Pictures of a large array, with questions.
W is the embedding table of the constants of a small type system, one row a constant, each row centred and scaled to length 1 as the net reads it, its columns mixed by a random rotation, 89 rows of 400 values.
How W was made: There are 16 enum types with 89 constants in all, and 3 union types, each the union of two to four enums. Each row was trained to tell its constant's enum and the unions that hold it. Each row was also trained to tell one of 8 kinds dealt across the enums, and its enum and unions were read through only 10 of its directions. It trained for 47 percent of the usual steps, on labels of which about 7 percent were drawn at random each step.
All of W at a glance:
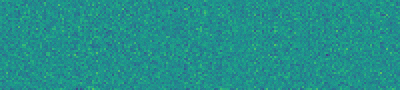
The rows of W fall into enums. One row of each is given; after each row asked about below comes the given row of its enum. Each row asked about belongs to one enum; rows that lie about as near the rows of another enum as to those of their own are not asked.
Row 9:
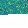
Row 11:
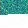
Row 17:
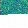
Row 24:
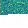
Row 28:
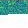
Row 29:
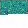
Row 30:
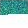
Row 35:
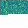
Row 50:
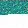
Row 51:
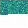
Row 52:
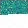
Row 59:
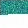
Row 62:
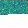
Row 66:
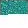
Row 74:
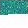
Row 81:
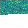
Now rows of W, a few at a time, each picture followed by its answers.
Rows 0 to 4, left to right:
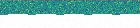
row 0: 51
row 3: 50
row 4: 9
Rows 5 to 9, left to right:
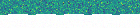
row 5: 9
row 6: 35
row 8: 51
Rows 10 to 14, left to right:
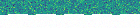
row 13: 52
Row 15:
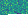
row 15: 74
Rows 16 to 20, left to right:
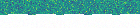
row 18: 51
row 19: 30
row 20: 62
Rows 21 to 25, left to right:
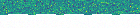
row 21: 50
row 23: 30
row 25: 11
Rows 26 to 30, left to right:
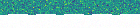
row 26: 24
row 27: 29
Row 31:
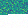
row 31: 24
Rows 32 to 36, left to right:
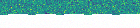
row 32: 30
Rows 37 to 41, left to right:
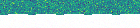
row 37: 62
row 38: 9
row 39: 24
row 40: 62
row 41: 59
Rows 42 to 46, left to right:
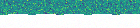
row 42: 35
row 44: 30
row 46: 24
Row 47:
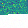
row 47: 35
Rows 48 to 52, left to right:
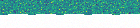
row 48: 9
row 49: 28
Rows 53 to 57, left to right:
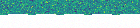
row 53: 52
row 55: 51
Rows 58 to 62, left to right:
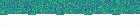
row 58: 30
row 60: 62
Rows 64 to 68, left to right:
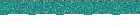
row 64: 24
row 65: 66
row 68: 50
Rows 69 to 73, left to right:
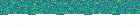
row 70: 35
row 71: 9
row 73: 62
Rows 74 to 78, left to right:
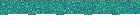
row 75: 52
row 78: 35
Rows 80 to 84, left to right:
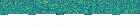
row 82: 29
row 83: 51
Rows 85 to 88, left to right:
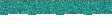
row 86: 52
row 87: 74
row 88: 52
